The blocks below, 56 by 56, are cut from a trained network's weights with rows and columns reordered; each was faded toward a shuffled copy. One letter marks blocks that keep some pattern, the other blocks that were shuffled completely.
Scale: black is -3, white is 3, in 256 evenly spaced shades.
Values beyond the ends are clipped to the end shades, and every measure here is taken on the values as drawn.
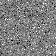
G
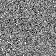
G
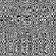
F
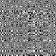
F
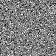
G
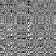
F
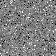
G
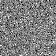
G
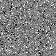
G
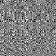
F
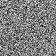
G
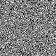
G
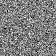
G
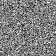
G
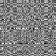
F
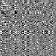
F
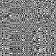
F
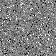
G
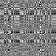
F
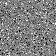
G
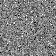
G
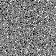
G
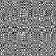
F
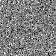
G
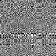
F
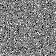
G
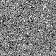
G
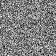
G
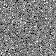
G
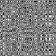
F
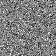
G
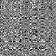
F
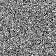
G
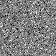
G
